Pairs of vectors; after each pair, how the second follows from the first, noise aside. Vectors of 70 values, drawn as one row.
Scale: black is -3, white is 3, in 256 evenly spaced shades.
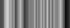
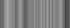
shrunk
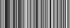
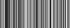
copied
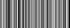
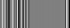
partly zeroed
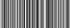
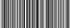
copied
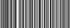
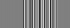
partly zeroed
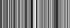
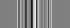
partly zeroed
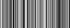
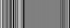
partly zeroed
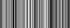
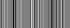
partly zeroed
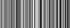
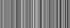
shrunk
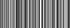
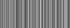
shrunk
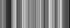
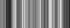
copied
